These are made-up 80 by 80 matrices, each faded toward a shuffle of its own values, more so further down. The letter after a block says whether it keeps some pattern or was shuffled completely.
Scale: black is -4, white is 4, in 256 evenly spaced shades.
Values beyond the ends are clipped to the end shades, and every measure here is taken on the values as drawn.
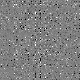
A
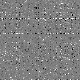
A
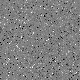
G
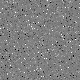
G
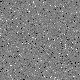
G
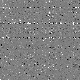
A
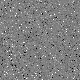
G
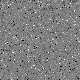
G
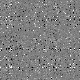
A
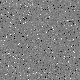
G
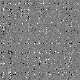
A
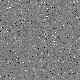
G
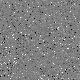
G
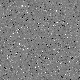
G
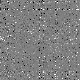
A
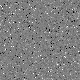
G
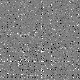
A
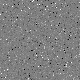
G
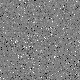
G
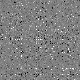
A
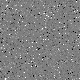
G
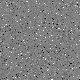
G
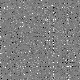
A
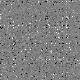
A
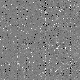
A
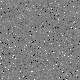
G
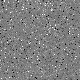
G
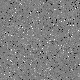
G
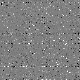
A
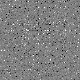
A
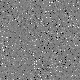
G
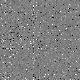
A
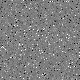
G
